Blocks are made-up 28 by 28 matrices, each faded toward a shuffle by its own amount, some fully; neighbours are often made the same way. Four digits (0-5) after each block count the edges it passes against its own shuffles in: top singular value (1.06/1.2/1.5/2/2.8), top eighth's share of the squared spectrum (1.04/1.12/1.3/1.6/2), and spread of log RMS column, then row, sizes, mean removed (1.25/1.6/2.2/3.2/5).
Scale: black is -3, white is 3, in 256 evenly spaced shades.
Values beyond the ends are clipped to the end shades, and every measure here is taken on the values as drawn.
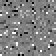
2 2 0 1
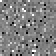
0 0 0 0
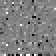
3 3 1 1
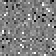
2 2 0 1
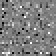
3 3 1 0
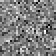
1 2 0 0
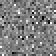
2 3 1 1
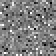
0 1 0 0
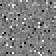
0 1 0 0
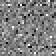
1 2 0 1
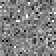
0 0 0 0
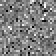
0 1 0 0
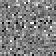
1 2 0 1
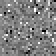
0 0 0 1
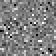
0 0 0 1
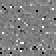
1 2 0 1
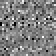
3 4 0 2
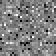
2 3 0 1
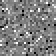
0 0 0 0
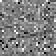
3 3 1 1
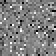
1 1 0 0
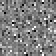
0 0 0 0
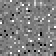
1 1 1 0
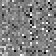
2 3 1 0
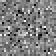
0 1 0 1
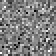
0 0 0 0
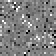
1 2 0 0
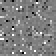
1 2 0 0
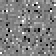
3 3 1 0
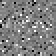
1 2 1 0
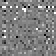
3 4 1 1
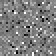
2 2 0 0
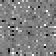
3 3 1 1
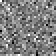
1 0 0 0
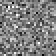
1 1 0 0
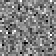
1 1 0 0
